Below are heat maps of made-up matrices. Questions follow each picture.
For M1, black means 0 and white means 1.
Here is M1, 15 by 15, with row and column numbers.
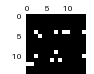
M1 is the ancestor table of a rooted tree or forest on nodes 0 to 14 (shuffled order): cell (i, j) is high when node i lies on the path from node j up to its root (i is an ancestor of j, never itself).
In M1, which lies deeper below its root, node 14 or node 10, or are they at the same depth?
node 14
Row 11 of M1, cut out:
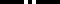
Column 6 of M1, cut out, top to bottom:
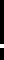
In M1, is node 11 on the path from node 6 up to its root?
yes
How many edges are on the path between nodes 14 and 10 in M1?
1
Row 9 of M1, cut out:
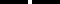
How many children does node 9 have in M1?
1
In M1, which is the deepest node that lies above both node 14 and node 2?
10
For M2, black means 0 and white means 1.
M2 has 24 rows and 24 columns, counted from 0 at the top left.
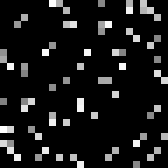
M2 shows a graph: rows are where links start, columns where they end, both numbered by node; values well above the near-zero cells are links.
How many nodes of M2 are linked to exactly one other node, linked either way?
2
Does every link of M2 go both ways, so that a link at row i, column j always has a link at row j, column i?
yes
